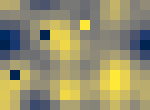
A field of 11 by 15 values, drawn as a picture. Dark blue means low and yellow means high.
Grain: blotchy. Lone odd cells: 3, 1 higher and 2 lower than their neighbours. Ninth with the highest average: bottom right.
